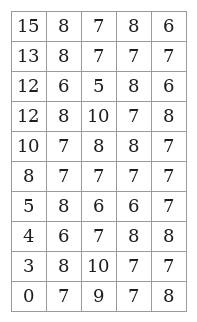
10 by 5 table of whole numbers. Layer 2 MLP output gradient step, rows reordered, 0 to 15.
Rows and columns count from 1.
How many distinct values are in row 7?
4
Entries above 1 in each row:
5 5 5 5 5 5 5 5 5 4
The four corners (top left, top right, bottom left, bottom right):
15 6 0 8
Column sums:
82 73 76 73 71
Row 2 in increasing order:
7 7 7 8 13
